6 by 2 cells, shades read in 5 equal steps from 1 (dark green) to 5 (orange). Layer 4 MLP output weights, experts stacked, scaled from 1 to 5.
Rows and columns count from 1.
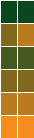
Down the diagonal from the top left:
1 4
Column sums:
18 19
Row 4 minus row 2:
0 -1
